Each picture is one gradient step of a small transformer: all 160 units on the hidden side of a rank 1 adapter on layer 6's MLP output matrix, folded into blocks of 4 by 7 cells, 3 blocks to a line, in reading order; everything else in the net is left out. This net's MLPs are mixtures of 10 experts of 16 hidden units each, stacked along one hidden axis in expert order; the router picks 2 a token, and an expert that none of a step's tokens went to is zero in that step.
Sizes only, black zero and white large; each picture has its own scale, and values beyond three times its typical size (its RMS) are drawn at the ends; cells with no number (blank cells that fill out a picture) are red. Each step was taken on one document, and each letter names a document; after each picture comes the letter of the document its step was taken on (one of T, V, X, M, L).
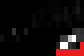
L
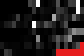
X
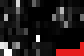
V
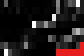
X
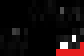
L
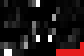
X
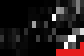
L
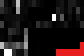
V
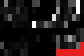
X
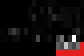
L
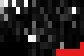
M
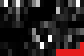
X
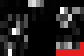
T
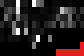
T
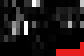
T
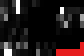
V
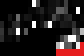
L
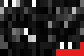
M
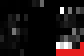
T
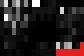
T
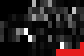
M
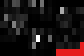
T
